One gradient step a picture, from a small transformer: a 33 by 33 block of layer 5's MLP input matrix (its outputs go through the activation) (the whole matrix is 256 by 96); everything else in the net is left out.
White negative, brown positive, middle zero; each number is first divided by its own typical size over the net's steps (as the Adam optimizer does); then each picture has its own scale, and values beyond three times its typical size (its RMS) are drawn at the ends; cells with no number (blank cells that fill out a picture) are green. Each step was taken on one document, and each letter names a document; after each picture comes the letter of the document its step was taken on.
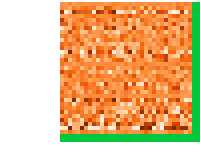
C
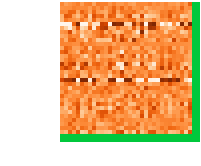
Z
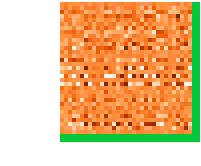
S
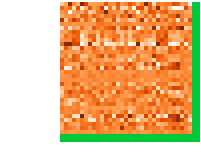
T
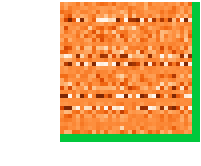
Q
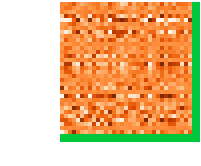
Q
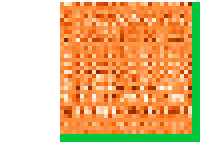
Q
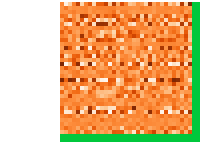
Q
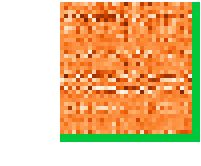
Q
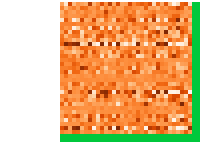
T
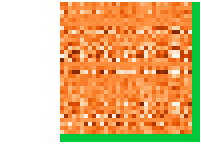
C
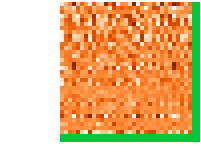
Z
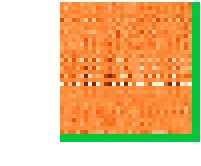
S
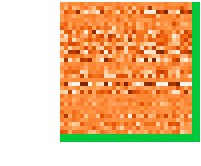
C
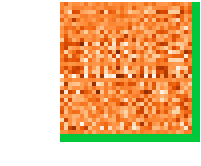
C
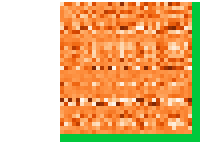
T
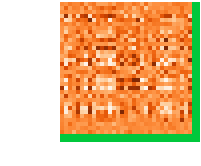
Q
